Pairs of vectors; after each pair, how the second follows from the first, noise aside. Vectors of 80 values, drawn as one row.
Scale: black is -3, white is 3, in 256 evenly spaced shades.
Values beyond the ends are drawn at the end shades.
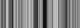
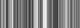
negated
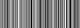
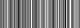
negated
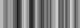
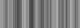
shrunk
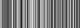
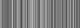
shrunk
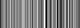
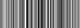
wrapped around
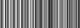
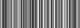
wrapped around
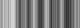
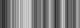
wrapped around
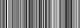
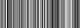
negated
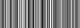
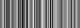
negated
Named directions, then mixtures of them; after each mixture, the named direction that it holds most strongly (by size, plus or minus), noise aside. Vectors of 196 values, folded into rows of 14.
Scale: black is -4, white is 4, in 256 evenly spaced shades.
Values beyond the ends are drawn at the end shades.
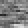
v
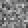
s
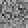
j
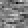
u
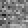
s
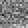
j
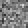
s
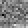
j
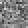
j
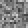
s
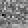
j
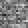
s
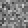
s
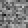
s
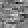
u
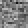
u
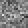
j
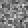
s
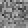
j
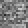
s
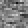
u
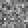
s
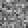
s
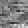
v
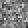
s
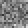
j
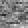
v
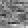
v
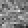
v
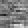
v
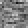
u
